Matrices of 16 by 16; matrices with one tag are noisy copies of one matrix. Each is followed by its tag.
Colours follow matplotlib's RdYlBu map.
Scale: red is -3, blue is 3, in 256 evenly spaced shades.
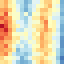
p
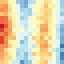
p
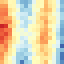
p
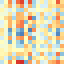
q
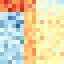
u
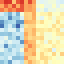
u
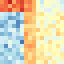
u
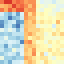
u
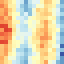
p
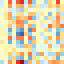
q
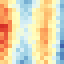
p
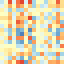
q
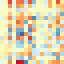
q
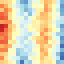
p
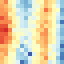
p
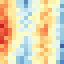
p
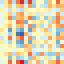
q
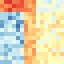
u
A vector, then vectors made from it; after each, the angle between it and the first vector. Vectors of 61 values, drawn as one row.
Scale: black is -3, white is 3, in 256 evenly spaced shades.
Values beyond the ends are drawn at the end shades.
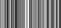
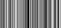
nearly opposite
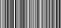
partly aligned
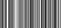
partly opposed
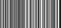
partly aligned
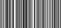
orthogonal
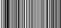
partly aligned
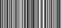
orthogonal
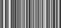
partly aligned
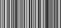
partly aligned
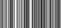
partly opposed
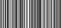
partly aligned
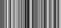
nearly opposite
